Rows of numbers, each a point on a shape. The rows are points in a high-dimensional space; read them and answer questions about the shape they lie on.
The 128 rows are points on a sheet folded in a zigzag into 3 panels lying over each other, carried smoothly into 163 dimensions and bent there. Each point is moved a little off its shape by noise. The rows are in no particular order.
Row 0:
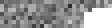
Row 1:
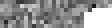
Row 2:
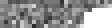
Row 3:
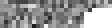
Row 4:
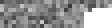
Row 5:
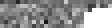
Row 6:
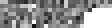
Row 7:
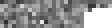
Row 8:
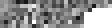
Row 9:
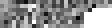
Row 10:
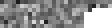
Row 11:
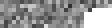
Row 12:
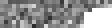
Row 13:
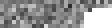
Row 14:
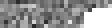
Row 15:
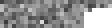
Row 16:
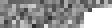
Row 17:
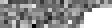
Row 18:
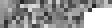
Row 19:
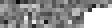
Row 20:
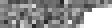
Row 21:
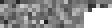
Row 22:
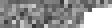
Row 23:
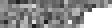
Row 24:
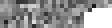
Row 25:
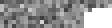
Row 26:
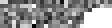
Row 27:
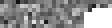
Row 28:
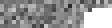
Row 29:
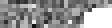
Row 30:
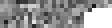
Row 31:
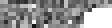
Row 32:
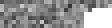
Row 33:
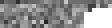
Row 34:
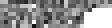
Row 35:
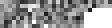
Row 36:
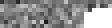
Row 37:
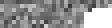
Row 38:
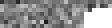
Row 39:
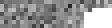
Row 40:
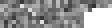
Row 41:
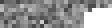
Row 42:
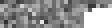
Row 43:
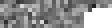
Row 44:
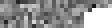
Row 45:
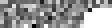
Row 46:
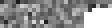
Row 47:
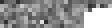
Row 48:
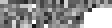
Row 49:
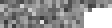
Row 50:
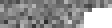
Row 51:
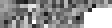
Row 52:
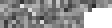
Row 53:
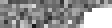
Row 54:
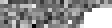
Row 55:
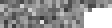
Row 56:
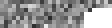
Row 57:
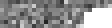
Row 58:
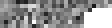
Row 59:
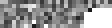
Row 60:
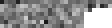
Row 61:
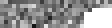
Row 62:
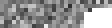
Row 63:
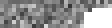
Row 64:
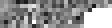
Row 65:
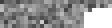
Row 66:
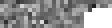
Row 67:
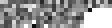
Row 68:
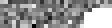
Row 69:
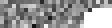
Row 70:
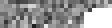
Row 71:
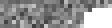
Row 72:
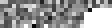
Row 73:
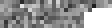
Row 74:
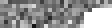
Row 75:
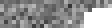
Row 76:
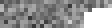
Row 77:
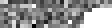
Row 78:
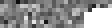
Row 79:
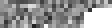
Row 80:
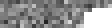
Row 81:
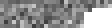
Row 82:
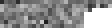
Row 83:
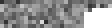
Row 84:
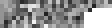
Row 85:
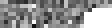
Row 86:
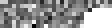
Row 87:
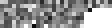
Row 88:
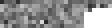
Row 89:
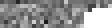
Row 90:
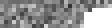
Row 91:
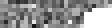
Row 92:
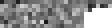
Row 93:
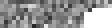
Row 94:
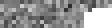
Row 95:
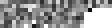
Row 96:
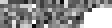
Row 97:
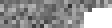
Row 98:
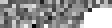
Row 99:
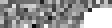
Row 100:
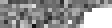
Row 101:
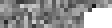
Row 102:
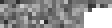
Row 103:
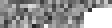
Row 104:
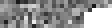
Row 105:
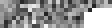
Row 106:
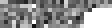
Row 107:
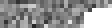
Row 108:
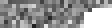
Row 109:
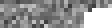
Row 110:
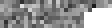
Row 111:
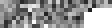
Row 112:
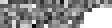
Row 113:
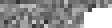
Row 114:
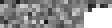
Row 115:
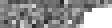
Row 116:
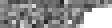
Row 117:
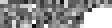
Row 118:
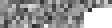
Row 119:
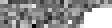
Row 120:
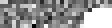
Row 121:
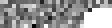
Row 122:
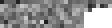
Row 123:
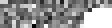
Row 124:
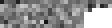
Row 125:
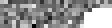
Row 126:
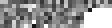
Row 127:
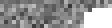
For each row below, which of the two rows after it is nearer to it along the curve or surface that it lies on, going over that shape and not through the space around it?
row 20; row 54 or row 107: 54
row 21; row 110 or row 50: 110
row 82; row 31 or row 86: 31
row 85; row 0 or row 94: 94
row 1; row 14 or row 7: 7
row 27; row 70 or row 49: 49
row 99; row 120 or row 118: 120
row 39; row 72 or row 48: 72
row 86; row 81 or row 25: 81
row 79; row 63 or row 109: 109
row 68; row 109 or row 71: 71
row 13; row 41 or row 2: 2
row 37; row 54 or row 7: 7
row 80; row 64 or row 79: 79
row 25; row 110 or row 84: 110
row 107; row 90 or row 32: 32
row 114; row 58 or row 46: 46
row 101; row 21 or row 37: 21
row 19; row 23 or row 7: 7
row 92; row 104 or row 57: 104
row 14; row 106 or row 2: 106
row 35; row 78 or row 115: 78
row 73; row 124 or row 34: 124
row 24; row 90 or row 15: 15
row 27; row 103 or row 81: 103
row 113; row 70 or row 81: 70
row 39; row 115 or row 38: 115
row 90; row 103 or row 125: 125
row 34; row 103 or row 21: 103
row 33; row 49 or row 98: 49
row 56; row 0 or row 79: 79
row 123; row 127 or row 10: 127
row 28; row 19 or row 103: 103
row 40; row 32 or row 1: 1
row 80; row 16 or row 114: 16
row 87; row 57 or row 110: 57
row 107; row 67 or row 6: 6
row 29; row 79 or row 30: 79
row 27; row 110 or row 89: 110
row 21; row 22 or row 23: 23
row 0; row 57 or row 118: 57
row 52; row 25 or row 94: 25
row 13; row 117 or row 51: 117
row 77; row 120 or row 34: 120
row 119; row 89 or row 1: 89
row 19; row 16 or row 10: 10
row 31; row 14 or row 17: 14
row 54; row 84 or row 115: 115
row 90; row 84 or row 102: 102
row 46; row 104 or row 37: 104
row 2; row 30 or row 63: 63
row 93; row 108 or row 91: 91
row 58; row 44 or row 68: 44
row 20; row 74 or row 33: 74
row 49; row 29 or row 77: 29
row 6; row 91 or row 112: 91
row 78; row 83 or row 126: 83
